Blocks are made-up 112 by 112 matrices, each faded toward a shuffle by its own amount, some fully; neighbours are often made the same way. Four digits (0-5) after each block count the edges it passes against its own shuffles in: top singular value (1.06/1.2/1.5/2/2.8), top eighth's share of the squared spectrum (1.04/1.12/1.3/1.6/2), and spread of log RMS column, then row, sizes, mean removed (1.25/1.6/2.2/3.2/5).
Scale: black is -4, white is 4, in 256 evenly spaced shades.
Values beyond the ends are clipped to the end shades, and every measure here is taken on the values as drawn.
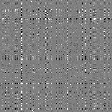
5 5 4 3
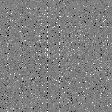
4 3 2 1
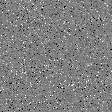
1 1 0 0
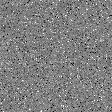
1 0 0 0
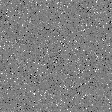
1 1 0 0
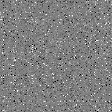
3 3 2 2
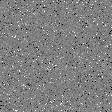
0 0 0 0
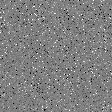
0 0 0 0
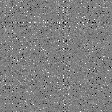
4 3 2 1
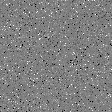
1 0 0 0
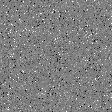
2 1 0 0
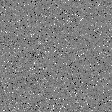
2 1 0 0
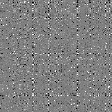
5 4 3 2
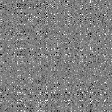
4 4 3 3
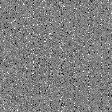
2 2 3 0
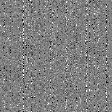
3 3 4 0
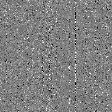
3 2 3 0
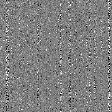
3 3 4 0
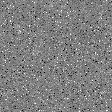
0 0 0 0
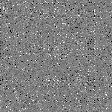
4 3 1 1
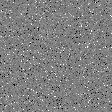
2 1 0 0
